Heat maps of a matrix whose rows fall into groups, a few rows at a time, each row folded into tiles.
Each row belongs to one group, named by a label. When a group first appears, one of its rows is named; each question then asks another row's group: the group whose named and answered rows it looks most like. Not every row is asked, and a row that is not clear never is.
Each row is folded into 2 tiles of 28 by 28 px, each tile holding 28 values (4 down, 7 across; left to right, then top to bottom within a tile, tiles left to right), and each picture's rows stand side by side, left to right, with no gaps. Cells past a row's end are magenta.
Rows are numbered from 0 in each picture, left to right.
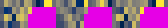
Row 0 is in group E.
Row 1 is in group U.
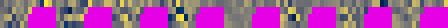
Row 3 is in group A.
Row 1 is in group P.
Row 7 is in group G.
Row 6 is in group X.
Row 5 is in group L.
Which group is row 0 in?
E
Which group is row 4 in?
G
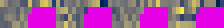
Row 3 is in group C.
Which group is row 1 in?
X
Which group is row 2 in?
U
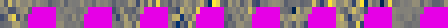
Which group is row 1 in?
L
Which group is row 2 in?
U
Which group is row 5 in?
P
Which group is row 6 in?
G
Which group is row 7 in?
G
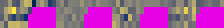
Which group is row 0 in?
C
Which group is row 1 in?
L
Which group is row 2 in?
L
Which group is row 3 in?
X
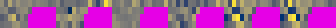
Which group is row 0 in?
A
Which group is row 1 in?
P
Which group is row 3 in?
L
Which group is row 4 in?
A
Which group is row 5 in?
A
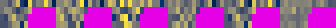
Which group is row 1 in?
G
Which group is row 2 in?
A
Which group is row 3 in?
X
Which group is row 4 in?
U
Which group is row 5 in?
C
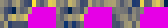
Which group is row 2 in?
U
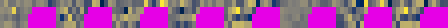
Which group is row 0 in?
C
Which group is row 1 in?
X
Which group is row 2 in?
P
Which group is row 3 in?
P
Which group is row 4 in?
C
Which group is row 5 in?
G
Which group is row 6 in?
U
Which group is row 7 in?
C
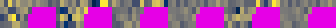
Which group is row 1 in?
E
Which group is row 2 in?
U
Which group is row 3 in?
L
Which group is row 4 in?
P
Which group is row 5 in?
L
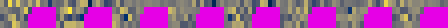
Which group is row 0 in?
A
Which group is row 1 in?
C
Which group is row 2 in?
L
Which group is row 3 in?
G
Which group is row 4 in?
X
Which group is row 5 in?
X
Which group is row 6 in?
P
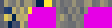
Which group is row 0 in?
E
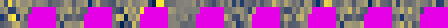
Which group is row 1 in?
C
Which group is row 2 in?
E
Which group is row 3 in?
G
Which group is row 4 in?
L
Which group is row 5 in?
E
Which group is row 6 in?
C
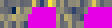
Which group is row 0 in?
P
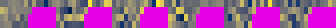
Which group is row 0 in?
G
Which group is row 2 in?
E
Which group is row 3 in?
L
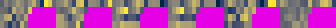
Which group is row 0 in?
E
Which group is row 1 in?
G
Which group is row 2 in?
C
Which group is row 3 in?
C
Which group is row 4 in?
E
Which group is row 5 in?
U
